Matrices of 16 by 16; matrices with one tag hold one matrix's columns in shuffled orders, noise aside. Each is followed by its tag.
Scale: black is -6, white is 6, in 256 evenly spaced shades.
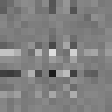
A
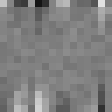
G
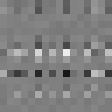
A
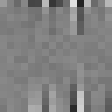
G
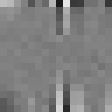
G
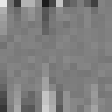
G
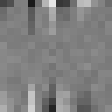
G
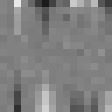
G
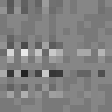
A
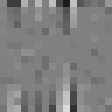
G
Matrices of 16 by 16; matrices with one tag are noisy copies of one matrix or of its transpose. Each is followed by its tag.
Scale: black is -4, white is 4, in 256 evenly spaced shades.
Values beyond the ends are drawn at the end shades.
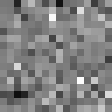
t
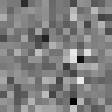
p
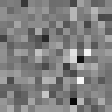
p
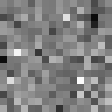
t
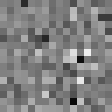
p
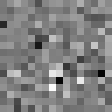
p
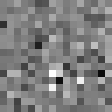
p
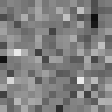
t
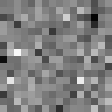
t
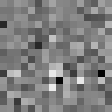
p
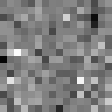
t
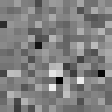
p
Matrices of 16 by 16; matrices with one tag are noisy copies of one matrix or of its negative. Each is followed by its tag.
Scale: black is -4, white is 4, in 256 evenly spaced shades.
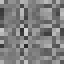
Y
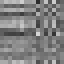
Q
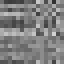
Q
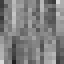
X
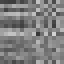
Q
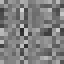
Y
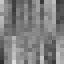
X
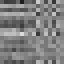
Q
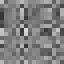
Y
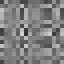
Y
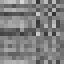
Q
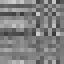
Q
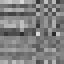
Q
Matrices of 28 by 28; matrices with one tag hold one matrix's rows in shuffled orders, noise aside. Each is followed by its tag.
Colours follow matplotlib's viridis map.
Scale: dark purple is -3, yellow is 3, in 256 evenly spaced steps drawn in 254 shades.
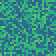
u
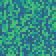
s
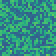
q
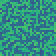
q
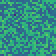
u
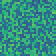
s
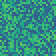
s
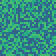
s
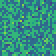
s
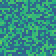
u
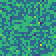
q
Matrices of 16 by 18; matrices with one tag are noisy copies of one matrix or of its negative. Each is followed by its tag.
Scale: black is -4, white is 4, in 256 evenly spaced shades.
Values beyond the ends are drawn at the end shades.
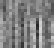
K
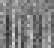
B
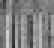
B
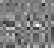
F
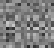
F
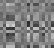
F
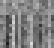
B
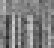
B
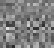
F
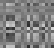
F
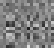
F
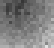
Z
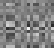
F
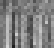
B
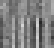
K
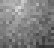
Z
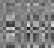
F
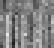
B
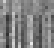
B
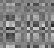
F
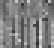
K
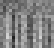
B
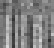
B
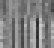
K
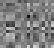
F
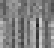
K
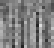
K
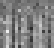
B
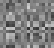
F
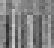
B
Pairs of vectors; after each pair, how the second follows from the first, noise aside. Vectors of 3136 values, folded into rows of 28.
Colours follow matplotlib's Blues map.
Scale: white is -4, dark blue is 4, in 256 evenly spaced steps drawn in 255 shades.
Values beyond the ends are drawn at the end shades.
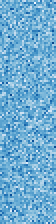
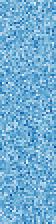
sign-scrambled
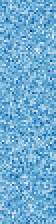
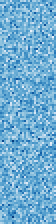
sign-scrambled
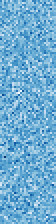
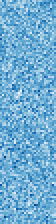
sign-scrambled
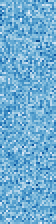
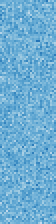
shrunk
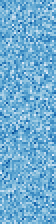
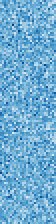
sign-scrambled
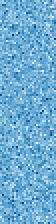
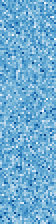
sign-scrambled
